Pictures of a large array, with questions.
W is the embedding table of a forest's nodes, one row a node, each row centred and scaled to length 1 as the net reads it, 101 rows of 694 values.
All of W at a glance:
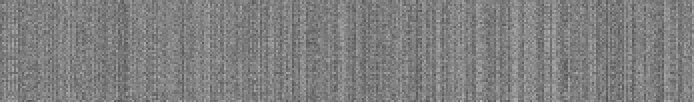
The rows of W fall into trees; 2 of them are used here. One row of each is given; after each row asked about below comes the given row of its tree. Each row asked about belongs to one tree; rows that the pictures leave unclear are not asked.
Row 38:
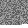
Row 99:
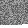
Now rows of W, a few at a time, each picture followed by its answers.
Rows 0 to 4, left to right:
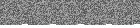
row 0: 38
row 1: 99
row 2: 99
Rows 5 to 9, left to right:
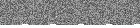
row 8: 99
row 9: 38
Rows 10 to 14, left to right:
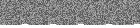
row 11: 38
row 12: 38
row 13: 99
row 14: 38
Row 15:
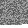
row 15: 38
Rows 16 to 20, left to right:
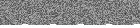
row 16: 99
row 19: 99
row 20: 38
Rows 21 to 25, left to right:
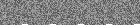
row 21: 38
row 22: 99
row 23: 38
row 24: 38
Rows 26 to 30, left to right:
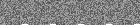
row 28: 99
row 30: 38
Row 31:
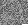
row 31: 38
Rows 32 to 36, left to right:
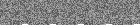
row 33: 38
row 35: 99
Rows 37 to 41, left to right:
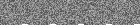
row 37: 99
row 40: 99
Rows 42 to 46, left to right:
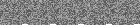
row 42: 38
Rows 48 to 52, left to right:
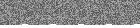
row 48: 99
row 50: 38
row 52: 99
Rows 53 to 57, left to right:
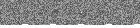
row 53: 38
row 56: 38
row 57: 99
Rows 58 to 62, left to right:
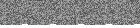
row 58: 38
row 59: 99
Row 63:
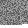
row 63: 38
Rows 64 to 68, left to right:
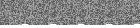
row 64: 99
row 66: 38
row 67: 38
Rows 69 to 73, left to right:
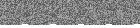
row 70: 38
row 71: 38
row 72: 99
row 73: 99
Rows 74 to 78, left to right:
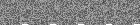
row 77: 38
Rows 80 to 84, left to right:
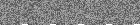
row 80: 38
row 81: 99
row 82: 99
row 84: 38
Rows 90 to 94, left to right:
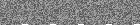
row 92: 38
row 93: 99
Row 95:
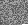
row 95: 99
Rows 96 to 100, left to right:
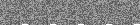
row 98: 38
